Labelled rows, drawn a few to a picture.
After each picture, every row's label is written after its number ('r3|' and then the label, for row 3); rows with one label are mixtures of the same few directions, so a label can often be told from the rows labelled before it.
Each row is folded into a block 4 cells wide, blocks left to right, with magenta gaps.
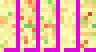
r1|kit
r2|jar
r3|jar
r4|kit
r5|kit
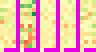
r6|kit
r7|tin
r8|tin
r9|jar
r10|kit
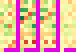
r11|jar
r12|kit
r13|kit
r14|jar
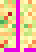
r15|kit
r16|jar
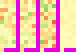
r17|kit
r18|kit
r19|tin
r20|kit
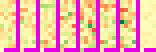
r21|tin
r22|kit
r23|tin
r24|kit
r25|jar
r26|tin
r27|kit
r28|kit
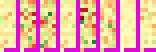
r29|kit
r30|tin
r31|kit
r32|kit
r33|kit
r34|jar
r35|jar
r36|kit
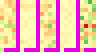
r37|jar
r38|tin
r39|jar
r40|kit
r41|jar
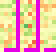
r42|tin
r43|jar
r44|tin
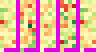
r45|kit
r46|jar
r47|jar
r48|tin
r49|kit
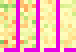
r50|tin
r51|tin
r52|jar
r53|tin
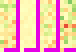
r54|tin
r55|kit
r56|jar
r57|jar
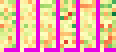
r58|tin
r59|jar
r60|tin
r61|kit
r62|tin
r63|tin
